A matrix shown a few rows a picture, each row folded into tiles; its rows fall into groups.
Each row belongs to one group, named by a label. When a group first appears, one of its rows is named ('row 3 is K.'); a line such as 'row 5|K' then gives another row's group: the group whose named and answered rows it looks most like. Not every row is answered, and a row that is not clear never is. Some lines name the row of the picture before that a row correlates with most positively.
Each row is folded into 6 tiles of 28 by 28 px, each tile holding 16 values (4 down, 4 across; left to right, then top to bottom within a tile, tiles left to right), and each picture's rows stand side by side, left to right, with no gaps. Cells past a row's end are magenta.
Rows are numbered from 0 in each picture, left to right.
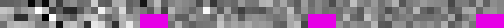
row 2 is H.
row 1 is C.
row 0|C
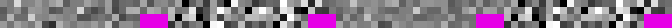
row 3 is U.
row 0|H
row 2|H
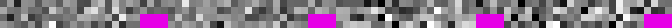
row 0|U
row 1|H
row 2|C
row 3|U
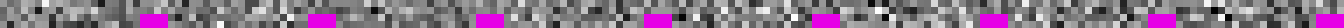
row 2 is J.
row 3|H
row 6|H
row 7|J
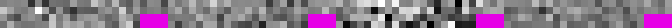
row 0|C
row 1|J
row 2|J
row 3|J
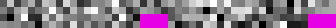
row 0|U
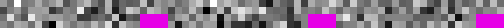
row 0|H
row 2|H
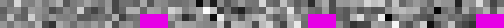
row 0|H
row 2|J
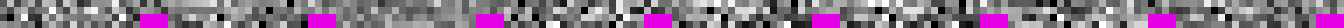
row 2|C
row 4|J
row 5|J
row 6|C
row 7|J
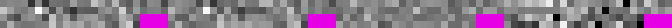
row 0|C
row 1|C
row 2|H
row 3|J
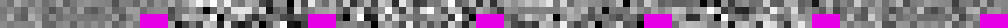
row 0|H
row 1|J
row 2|U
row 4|C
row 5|H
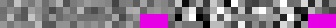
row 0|H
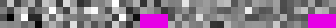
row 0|U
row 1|H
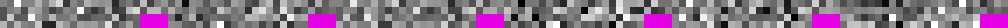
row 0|H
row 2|H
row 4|H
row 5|C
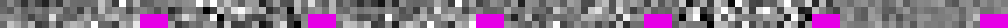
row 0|C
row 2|C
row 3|U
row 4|U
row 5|H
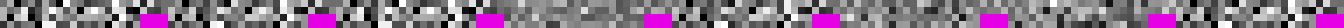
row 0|U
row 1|U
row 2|U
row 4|U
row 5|H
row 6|J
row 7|U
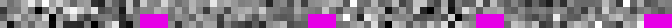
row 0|J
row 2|H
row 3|C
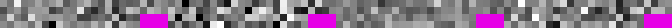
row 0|H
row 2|C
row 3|H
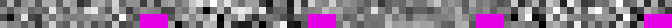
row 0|U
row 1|J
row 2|C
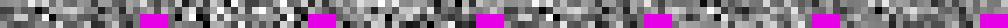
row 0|J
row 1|U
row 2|J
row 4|C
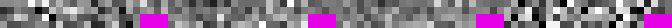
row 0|J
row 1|C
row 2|C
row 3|U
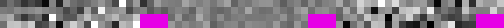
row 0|C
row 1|H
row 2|J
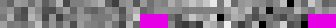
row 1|J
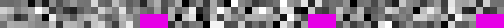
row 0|C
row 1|U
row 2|U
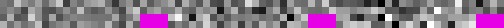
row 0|H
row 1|H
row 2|C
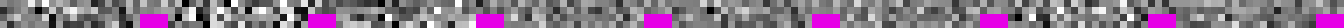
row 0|J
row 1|U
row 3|H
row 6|U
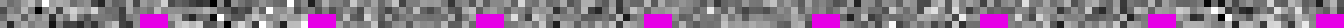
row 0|J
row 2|H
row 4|C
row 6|H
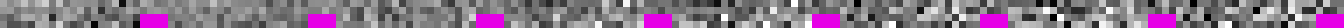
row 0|J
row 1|J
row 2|H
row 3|C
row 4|C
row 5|U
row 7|U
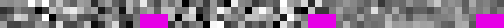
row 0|J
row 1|U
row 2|C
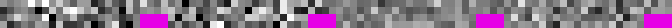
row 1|U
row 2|C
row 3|H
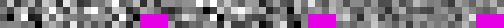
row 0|U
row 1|J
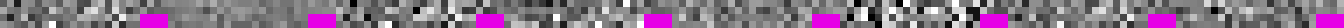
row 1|J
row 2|U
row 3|C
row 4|H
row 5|U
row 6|U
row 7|J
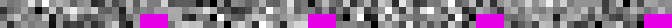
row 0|J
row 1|C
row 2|U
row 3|J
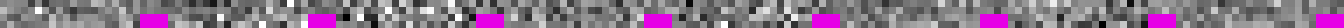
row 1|C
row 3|H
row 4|U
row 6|J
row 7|C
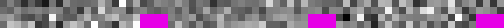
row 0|C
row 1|C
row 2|U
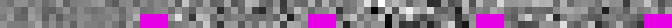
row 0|H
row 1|H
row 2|J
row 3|J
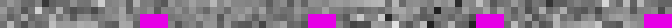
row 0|C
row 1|J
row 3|C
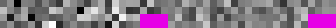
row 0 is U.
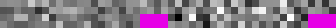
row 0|J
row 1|U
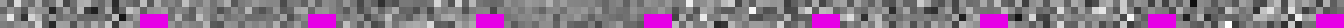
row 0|H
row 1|H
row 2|C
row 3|J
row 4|H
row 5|H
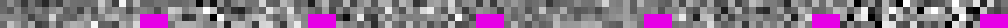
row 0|C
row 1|C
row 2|U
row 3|C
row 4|H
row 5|U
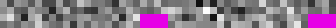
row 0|H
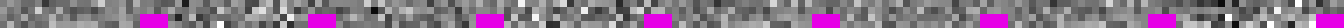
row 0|C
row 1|U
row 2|J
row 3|H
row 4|C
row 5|H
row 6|C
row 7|C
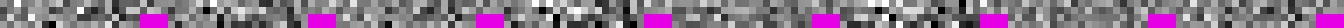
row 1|J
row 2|H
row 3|J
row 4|J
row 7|H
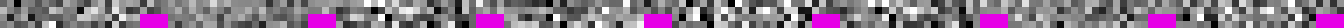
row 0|U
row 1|J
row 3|C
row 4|U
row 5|J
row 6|H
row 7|U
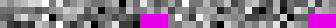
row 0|J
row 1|H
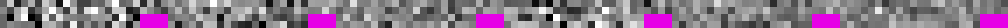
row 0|U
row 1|J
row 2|H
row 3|C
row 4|J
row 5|C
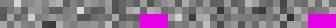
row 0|H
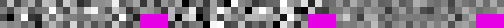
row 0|U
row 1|U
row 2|H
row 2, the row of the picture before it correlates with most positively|1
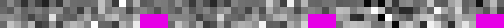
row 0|C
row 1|C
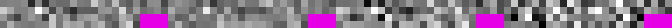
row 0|C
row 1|C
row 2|C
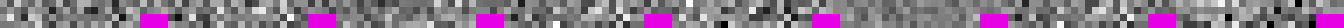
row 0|H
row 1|U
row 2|C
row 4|H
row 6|U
